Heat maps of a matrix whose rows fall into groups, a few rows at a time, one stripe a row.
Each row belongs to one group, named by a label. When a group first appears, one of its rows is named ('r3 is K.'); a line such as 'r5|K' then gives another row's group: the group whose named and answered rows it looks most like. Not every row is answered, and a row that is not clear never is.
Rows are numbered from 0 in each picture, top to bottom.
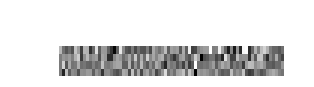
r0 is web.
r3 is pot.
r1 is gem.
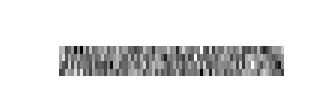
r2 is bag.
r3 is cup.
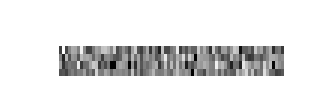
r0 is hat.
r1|pot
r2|web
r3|web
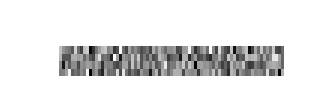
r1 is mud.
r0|web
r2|pot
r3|bag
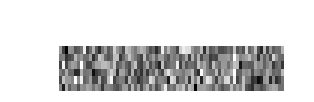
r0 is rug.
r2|hat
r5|pot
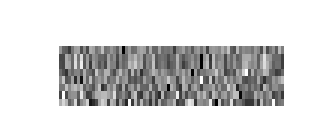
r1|cup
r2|cup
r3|web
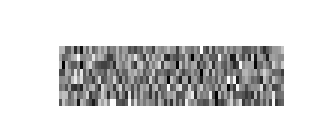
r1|gem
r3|cup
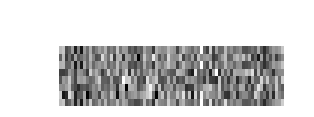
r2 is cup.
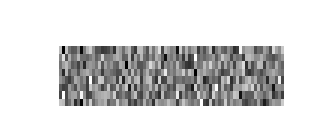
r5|web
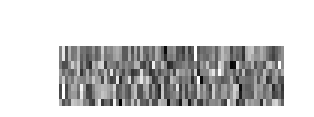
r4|gem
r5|hat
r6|hat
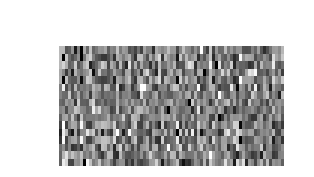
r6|bag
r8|gem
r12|hat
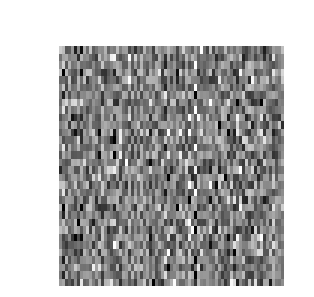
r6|pot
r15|rug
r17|gem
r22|pot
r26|mud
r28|pot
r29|gem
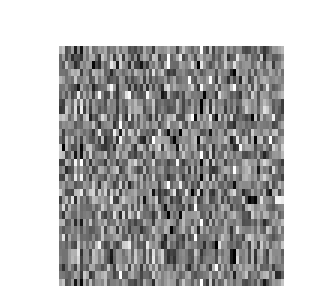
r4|web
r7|cup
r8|cup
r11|mud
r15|cup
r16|mud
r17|cup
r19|gem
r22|mud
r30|web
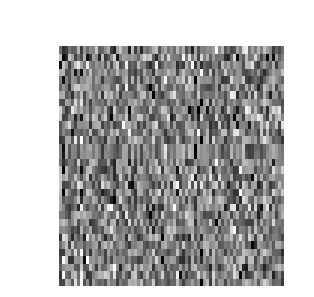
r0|web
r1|rug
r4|pot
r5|rug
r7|cup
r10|bag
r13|pot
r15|web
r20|web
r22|rug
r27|cup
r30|hat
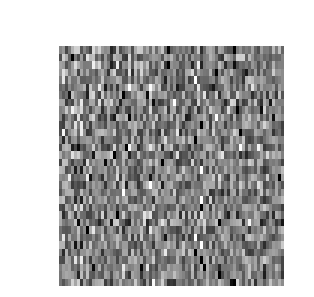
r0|gem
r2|gem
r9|web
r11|hat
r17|bag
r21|cup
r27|pot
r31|gem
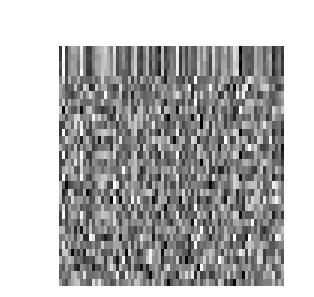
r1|hat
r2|hat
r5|web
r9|gem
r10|cup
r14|hat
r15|cup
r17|hat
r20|mud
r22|hat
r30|rug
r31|gem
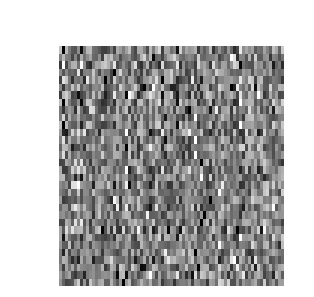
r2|hat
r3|web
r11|rug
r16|rug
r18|rug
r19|bag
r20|mud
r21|rug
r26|bag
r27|pot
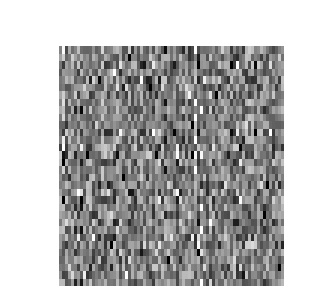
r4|bag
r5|rug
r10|web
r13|hat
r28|mud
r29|bag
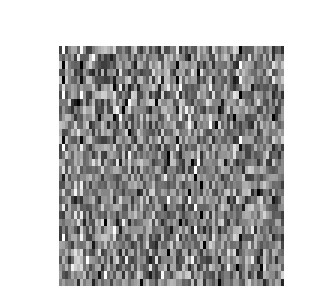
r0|hat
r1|web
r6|hat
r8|rug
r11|rug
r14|mud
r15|gem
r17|pot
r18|cup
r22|cup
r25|hat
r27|mud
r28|rug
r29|mud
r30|rug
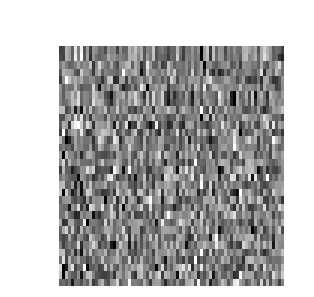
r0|cup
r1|cup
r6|gem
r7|gem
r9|cup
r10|rug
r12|mud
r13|mud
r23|rug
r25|web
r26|web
